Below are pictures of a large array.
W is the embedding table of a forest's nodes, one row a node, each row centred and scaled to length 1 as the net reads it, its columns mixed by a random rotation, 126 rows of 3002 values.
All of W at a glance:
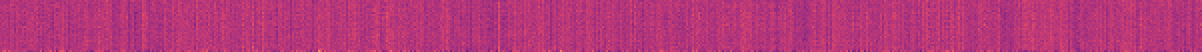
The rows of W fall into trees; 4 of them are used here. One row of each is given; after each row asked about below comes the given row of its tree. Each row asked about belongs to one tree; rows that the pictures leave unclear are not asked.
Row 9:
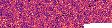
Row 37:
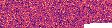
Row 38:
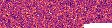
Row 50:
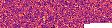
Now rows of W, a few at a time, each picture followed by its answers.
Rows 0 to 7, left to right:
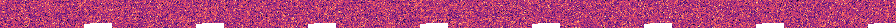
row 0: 37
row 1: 50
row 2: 50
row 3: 37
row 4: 9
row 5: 9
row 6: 37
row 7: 50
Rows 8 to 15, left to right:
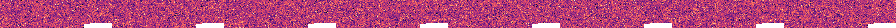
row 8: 50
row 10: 9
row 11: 37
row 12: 9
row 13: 38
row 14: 37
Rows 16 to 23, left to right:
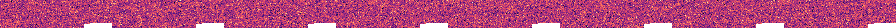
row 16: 9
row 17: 37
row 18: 9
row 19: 9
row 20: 37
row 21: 50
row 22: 9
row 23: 37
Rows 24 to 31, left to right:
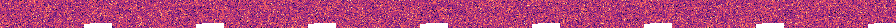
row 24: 50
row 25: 37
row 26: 50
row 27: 38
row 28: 37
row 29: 37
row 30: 50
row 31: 9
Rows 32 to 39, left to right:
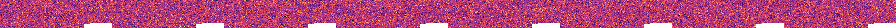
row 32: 9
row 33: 50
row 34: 9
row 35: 37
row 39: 50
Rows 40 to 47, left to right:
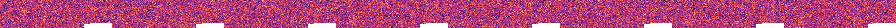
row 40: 50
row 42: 50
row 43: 9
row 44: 9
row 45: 50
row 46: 9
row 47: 9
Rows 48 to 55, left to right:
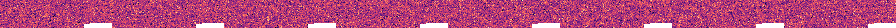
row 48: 50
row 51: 9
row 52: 38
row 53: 37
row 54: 37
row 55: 9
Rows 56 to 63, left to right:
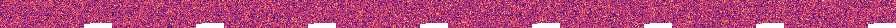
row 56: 9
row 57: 9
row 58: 50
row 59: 50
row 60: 9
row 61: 50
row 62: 9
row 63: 50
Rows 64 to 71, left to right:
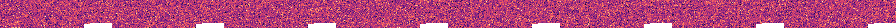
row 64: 9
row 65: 50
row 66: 50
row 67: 37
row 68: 50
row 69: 37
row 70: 9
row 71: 50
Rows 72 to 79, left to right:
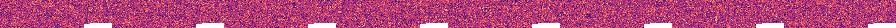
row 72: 9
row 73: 9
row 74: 50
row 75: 37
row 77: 50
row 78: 50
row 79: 9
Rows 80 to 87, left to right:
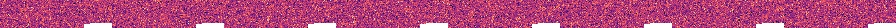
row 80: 37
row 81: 37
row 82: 50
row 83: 9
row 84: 50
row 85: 9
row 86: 37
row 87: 9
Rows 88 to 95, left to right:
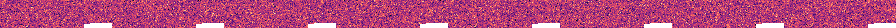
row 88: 37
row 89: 50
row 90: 38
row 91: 50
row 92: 37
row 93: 37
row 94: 50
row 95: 37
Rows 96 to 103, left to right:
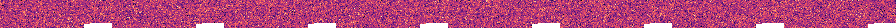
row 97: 50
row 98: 9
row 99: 9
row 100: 50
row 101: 50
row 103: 38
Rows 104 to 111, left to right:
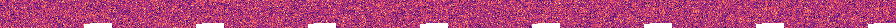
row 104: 38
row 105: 37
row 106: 37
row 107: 37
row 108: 9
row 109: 50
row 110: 50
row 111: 50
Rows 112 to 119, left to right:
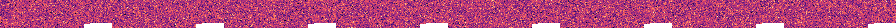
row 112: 9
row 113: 38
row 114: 37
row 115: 9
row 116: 37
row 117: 50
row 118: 9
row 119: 9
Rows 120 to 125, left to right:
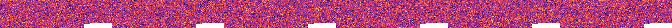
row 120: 37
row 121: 9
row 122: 50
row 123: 37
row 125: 37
